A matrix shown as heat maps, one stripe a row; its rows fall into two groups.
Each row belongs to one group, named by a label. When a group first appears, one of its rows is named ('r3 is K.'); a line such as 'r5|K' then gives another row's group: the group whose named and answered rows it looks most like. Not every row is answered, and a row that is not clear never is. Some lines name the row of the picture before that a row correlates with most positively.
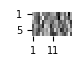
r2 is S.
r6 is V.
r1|S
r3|V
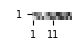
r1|S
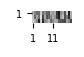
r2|S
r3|V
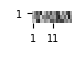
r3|V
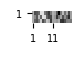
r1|S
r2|S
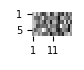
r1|V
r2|S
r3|V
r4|S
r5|S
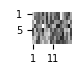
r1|S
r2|S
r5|V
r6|V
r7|V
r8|V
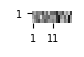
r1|V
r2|S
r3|S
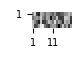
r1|V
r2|V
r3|V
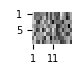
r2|S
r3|V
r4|S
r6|S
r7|V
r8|V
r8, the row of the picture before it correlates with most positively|3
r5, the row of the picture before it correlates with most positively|3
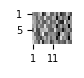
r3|V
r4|S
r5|V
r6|S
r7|S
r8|V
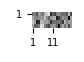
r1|V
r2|S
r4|S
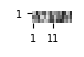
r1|V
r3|V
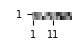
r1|S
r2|V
